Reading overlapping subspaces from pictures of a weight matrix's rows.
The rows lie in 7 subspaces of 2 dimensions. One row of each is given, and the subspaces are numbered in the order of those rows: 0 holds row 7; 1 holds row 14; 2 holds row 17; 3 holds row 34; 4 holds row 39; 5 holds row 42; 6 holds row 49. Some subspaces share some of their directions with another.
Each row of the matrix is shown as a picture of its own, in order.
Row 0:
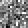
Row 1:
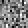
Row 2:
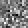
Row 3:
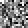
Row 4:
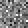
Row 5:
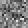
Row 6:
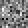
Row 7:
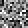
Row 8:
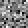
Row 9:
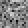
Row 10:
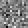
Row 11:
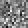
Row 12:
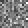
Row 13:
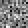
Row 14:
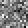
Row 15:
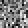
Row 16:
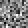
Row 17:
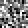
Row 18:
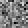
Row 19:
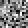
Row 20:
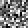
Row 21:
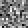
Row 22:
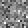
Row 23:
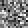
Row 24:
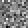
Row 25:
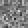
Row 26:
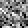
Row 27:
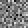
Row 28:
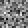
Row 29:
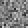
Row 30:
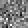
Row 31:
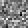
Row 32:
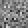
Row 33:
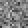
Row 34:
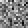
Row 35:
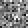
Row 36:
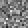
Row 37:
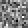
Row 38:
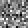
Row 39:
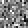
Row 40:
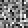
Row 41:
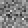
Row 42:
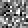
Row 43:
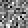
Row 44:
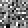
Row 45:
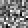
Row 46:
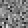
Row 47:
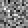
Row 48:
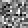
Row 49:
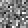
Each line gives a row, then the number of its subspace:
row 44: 6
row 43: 6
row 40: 4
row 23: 0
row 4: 3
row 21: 2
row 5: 2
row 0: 6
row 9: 2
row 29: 5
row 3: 3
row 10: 5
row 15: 4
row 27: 3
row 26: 4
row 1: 4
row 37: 2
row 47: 0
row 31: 0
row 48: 5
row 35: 5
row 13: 6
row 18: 3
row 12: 3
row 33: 4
